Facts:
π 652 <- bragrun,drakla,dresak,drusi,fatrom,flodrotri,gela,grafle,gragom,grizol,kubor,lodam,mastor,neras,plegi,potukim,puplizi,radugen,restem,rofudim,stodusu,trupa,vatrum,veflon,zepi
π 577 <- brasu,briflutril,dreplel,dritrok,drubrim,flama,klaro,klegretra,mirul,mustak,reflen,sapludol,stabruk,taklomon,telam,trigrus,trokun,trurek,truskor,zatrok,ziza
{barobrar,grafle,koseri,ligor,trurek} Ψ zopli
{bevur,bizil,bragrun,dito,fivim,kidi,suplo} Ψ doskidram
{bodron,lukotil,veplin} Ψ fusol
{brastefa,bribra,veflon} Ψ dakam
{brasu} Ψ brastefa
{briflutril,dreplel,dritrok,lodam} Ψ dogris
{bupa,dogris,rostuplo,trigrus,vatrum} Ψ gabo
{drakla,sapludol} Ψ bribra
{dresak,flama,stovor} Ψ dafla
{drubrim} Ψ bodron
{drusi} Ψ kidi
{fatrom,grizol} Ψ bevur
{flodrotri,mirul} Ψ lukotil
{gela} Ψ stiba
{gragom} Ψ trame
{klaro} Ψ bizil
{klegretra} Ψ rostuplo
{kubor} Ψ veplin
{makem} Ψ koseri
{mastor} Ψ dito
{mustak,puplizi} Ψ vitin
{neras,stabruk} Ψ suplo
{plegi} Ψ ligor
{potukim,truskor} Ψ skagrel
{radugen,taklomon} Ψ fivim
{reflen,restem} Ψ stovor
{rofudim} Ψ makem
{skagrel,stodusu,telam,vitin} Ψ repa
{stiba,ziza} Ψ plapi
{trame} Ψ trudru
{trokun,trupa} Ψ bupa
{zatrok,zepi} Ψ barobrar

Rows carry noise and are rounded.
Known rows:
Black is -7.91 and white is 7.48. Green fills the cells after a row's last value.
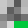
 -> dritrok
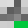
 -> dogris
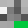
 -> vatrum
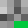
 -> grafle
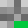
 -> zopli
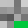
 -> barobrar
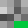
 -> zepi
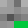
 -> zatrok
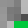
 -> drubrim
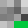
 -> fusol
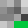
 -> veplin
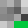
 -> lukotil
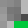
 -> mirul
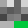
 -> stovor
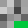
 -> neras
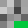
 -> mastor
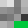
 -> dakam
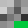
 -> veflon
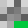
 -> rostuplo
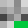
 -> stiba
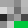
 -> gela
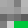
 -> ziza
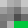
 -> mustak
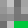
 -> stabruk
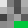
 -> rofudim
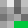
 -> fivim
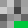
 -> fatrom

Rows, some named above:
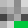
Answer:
stiba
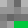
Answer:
trurek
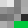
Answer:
bribra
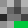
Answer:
restem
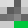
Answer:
dogris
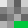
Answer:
koseri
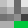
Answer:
trudru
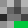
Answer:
restem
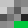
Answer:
drakla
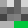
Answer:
stovor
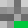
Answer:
ligor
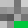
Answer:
barobrar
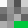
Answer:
makem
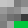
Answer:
sapludol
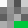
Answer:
makem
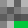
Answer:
reflen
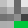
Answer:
trudru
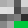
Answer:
gragom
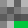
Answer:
reflen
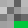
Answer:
trokun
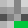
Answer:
plapi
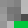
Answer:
mirul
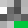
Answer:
lodam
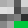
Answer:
gragom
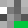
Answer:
trupa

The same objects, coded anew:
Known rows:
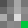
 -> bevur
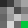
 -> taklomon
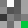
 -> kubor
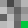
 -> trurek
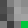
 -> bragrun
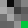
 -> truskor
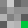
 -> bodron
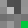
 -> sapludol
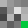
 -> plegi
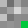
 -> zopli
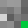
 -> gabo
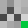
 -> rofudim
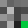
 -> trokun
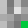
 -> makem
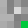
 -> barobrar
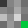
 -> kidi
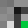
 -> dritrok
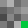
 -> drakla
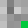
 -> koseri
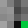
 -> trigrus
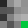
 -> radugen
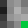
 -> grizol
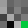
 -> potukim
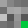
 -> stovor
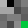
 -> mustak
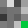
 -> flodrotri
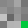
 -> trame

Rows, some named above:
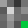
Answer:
brasu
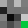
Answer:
trupa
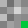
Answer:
zopli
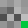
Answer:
grafle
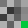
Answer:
restem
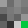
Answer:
stodusu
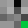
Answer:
mirul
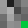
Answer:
telam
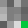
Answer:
repa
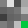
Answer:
flodrotri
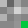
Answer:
zopli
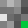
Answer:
dogris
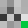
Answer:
rofudim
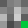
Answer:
doskidram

